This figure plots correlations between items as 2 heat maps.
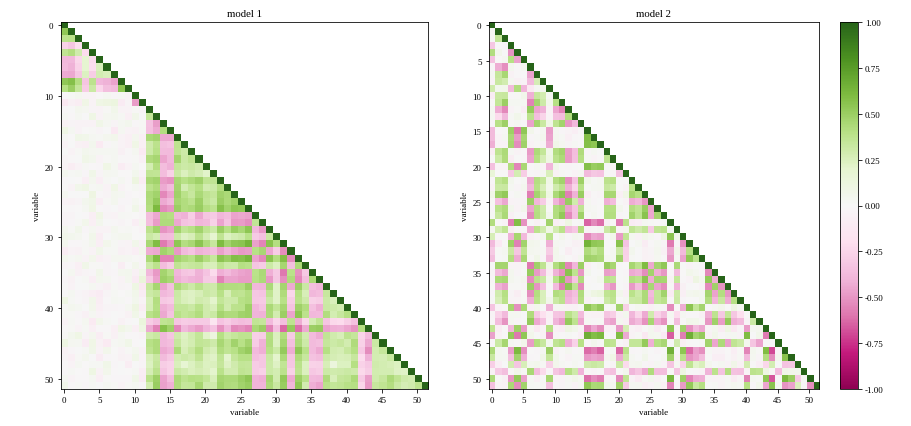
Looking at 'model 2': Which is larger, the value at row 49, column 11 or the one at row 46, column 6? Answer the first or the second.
the second
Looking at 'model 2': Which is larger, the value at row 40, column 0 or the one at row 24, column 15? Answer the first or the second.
the second
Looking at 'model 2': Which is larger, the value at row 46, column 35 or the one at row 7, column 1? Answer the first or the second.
the second
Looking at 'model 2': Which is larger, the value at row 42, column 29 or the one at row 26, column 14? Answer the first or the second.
the second
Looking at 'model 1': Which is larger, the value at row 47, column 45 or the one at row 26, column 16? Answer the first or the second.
the second
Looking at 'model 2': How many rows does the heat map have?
52
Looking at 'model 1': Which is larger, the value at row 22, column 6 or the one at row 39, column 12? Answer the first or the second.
the second
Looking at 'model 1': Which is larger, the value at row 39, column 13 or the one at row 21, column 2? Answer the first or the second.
the first
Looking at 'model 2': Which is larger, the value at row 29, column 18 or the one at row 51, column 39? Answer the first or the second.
the first
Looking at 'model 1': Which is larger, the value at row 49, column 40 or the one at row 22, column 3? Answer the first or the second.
the first
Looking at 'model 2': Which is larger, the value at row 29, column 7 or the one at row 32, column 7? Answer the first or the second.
the first
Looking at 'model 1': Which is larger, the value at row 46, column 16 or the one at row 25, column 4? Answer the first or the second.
the first
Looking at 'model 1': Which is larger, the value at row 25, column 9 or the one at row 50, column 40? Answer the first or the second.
the second
